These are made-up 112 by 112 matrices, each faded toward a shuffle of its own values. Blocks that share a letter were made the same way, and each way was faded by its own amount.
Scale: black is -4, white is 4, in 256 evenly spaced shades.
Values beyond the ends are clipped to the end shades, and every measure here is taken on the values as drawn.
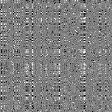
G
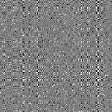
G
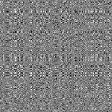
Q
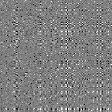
G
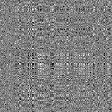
Q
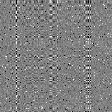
G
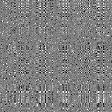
G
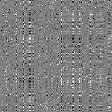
G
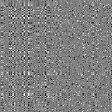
G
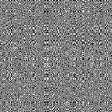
Q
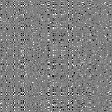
G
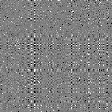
G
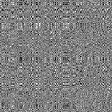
Q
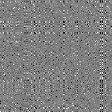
G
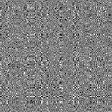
Q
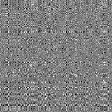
Q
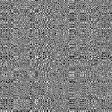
Q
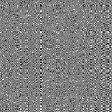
G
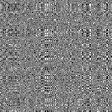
Q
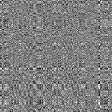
Q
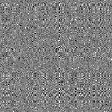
Q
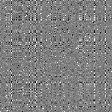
G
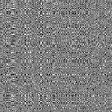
Q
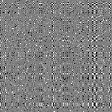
G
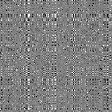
G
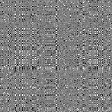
G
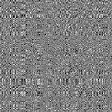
Q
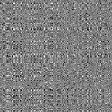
Q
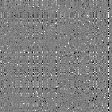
G
